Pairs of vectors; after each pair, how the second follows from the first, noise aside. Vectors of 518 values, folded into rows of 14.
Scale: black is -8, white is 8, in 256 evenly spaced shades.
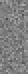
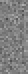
copied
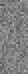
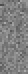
copied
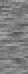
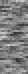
scaled up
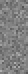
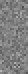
copied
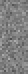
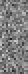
scaled up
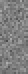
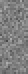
copied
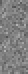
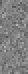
copied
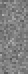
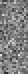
scaled up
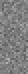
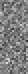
scaled up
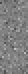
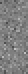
copied
